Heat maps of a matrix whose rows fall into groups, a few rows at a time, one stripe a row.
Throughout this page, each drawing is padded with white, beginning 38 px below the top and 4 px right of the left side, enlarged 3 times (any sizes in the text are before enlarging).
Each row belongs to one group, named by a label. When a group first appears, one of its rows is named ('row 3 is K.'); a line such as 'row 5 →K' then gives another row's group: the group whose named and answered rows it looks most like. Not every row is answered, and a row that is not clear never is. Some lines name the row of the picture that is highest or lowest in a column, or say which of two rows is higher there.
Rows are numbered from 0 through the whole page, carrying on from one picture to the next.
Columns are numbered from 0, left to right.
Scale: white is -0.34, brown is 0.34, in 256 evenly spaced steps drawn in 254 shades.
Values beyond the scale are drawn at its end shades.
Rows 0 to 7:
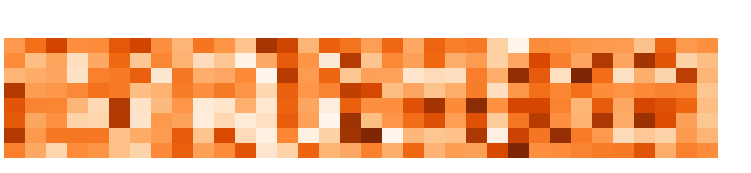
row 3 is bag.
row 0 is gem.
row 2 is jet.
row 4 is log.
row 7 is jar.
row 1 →log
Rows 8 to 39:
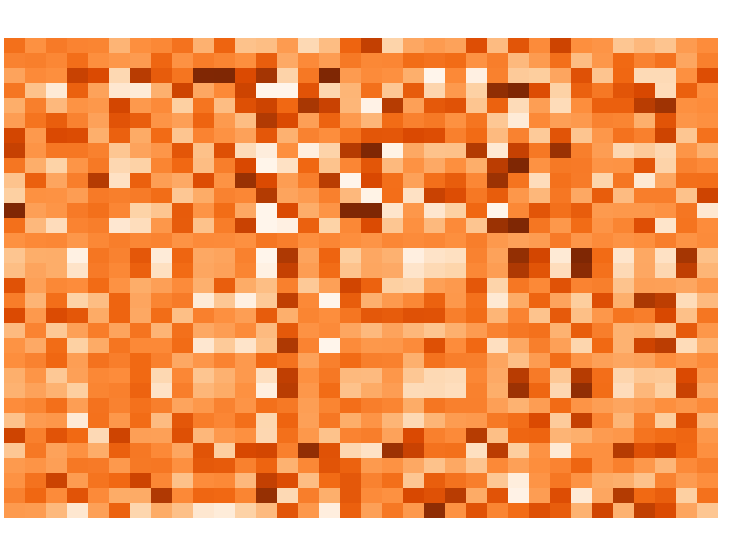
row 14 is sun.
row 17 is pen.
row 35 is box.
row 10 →pen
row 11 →jar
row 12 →box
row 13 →gem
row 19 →bag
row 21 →gem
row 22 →jet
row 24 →bag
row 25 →log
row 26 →sun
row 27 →jet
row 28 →log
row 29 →gem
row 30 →jet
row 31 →jet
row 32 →gem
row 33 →jet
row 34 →log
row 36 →pen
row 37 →gem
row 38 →sun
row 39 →log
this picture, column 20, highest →39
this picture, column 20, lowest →10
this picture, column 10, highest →10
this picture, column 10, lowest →39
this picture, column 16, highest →19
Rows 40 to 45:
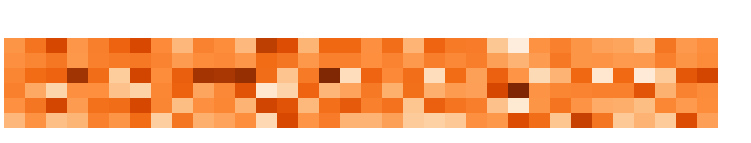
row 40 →gem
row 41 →gem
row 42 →pen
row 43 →jar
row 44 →gem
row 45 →jet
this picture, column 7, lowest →45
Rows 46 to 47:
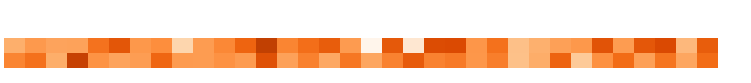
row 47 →sun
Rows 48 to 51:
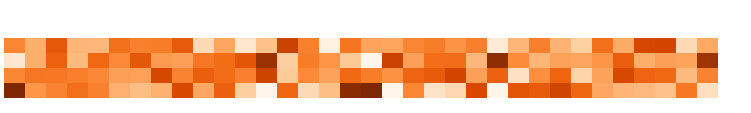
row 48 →log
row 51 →bag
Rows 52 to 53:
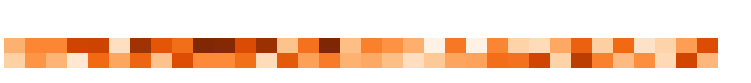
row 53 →jet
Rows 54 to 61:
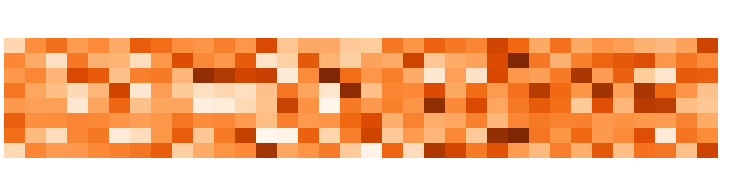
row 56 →pen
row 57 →log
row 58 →log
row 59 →bag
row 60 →jar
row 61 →box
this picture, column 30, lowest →56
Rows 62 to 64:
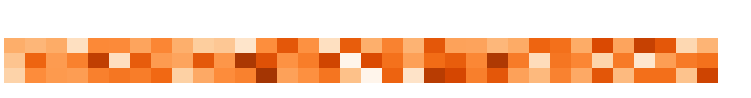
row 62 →log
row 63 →pen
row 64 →box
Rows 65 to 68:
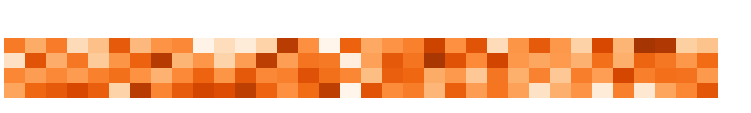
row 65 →log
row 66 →box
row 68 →pen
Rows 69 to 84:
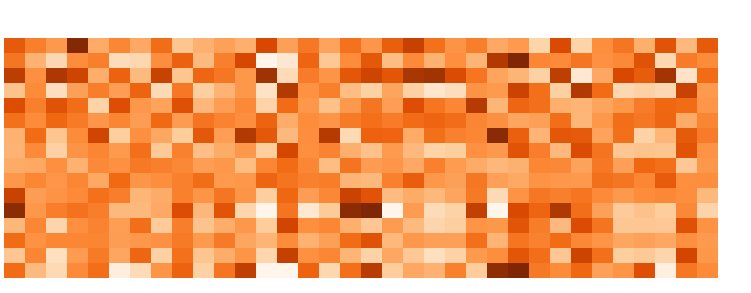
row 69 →sun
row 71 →sun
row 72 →jet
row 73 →log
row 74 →sun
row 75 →pen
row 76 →jet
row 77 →log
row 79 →bag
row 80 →bag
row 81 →jet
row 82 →bag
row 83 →jet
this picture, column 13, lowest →84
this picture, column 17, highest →80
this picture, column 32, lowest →71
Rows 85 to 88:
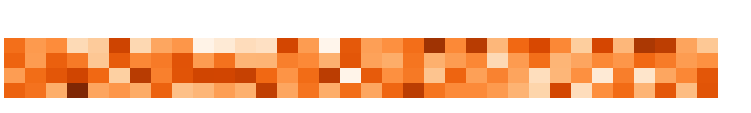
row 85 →log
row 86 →log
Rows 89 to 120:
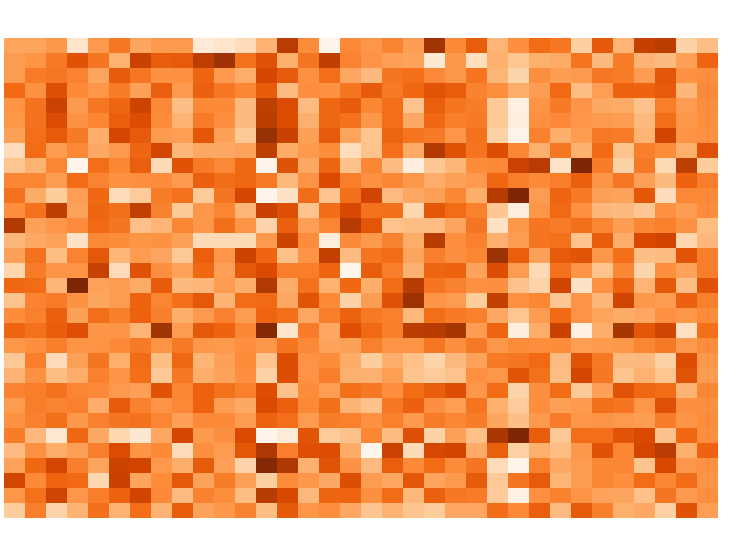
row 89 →log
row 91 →gem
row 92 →sun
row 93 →gem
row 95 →gem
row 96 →box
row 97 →jet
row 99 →jar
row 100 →gem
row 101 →bag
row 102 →log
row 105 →sun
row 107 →gem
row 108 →sun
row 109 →log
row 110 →jet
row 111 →jet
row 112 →sun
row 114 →gem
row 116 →box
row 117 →gem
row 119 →gem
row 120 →jet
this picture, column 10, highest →90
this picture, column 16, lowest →104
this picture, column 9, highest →90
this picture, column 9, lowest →89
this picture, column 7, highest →108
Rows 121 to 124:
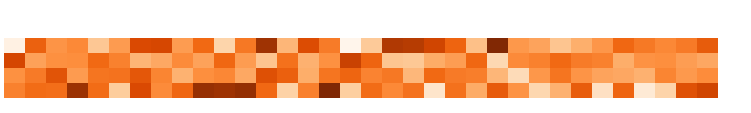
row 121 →box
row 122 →bag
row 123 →gem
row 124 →pen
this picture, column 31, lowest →124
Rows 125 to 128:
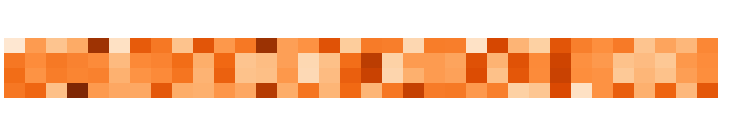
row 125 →pen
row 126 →bag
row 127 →bag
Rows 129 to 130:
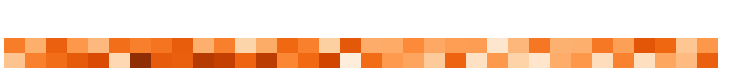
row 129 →log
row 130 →pen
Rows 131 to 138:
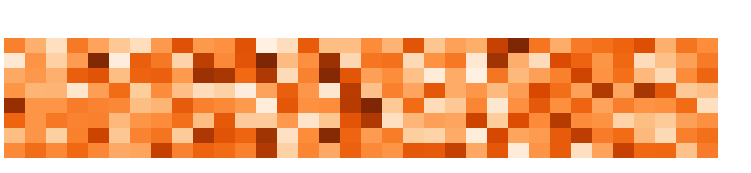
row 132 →pen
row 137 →pen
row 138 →sun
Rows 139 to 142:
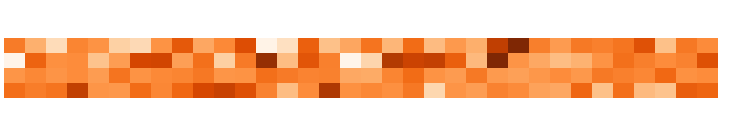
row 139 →jar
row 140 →box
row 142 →pen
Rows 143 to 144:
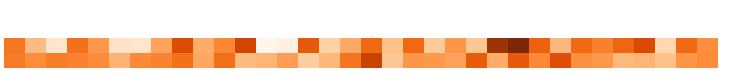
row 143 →jar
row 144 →bag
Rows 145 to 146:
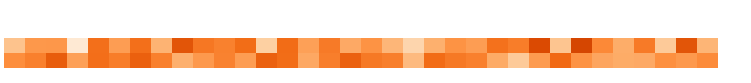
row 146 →gem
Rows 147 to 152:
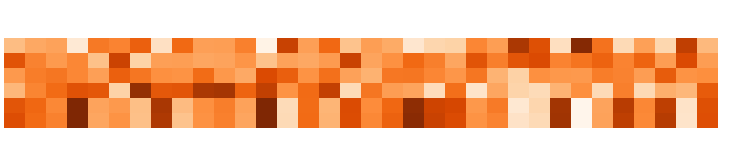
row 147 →jet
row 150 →pen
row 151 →sun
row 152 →sun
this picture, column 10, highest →150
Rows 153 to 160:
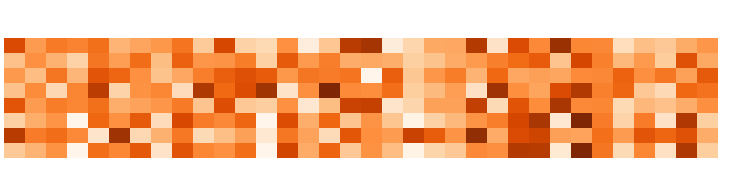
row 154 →jet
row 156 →pen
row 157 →bag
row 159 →log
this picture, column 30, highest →159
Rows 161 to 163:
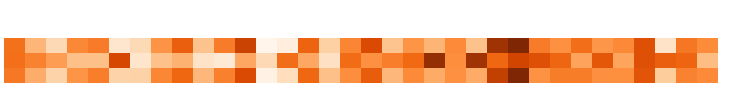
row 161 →jar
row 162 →log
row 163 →jar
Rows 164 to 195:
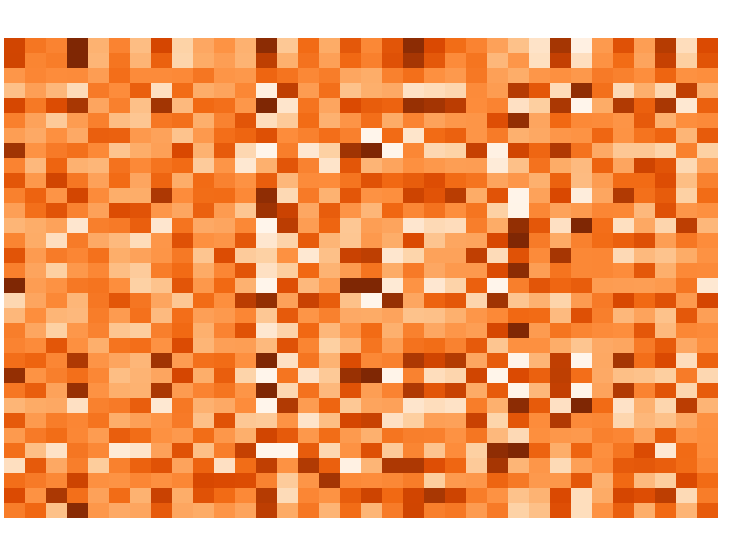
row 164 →sun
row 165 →sun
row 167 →jet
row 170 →box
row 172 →log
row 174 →sun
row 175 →gem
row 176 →jet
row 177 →jar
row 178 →bag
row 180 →bag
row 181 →box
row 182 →jet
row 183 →jar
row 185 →sun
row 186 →bag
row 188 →jet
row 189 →bag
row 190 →gem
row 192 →box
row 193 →pen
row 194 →sun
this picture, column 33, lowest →180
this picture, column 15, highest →193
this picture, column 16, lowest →192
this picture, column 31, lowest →191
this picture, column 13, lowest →191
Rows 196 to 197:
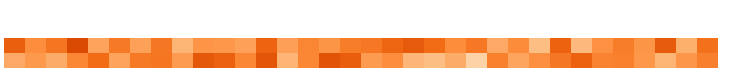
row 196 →sun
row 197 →pen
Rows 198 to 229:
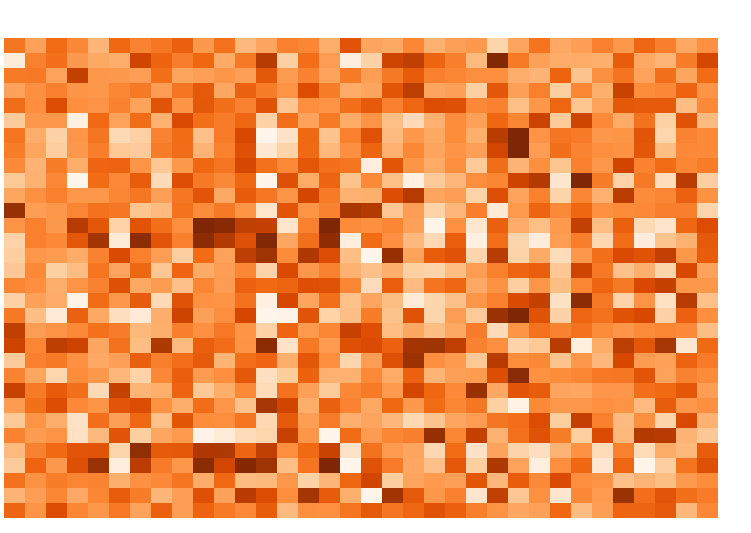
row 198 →log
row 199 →box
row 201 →box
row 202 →sun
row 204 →jar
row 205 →jar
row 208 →box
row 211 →pen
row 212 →box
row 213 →jet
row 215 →jet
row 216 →jar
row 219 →box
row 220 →jar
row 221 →log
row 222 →gem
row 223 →jet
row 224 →log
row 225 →pen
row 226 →pen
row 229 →sun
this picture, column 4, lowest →221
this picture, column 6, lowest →216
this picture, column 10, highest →210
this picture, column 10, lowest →224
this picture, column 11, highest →226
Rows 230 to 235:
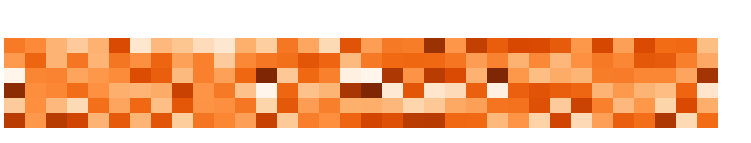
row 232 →box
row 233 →bag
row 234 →jet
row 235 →sun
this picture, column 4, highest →234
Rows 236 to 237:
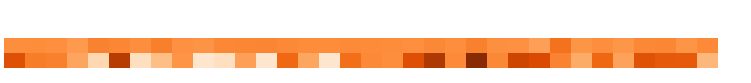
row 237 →log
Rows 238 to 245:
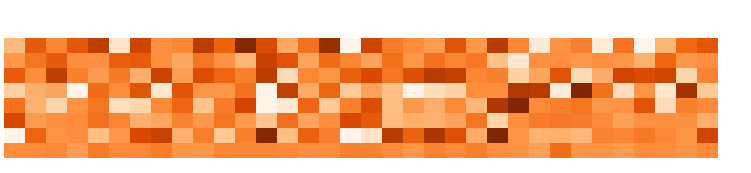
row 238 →pen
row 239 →gem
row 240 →sun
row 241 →jet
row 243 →bag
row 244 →box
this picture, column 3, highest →238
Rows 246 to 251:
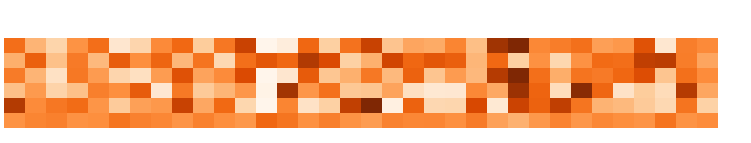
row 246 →jar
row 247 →box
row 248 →jar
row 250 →bag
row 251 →gem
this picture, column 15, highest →247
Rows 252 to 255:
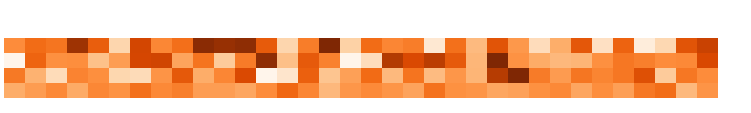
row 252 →pen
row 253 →box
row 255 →log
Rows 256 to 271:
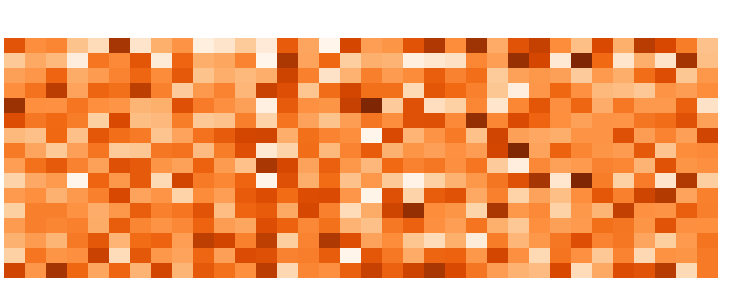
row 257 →jet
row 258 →log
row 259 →gem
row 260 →bag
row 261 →log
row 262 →box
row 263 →jar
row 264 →gem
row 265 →jet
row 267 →box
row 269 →pen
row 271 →sun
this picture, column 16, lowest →270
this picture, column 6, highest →259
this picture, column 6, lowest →256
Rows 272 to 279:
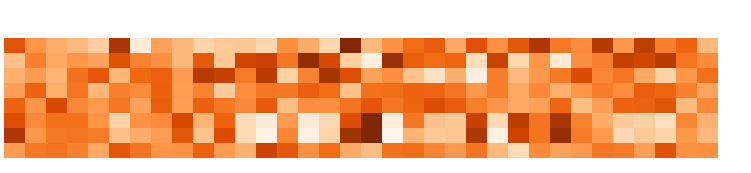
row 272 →log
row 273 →box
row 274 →pen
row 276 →sun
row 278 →bag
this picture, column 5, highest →272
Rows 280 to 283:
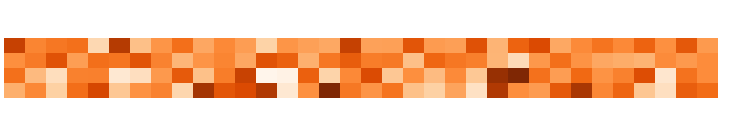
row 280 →log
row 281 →gem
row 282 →jar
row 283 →pen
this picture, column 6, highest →281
